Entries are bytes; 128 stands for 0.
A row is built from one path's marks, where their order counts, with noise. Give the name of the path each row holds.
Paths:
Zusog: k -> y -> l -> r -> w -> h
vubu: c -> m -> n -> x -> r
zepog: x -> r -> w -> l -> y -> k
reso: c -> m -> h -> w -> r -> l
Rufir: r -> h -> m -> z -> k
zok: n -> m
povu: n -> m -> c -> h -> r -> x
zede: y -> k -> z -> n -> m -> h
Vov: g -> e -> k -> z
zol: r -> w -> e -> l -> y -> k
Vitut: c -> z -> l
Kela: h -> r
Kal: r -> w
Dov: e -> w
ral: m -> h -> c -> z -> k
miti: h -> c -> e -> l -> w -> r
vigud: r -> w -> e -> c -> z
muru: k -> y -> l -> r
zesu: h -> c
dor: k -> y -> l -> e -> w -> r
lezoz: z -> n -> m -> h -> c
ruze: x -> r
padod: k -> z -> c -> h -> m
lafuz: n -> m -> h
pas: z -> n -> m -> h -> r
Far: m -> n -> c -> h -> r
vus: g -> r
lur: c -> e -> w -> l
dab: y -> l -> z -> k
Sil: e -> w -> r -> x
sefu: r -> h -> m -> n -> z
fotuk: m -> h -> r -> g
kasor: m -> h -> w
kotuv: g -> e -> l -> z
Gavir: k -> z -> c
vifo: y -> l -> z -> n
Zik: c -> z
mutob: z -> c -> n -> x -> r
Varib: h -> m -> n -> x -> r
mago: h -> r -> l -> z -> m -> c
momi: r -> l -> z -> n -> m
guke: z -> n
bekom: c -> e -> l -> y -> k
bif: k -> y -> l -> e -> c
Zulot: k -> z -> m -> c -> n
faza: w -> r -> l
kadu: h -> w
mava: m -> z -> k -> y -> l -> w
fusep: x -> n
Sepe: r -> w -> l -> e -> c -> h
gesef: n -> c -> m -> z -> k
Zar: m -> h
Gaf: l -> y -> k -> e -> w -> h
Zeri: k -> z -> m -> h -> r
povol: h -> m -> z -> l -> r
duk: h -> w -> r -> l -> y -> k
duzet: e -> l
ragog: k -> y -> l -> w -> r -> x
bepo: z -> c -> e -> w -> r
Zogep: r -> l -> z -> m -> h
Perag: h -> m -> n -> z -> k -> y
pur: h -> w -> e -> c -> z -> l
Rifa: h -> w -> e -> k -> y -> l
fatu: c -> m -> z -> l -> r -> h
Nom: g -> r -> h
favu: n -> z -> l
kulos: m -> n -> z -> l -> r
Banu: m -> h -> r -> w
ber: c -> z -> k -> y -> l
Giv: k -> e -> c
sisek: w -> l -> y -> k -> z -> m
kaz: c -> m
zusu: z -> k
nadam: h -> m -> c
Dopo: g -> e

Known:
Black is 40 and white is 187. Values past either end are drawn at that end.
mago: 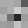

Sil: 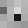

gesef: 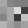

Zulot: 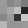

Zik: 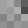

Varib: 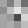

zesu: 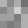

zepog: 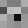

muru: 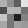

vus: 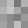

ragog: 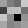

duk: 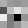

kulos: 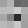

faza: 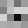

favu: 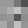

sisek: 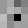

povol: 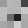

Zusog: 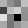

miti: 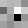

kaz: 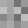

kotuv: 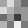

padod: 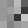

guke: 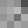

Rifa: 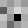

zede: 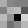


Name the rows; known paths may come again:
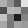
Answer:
muru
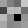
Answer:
ragog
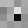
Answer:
lur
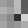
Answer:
ral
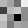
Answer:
dor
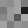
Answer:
Gavir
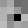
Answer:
mava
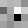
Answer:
miti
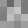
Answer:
fusep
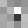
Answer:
Far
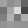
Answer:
mutob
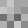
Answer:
Dopo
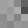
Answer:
Zik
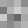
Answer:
Kela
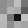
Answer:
Zeri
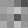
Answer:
favu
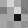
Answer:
bepo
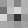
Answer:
Kal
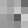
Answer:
nadam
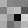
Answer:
zede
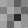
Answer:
dab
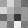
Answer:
kotuv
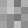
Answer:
vus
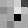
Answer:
pur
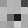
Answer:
povol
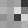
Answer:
lezoz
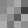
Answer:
zusu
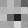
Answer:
Zogep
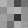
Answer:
vifo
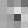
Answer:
lafuz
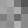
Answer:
Vitut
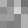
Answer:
zesu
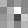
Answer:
povu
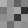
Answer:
ber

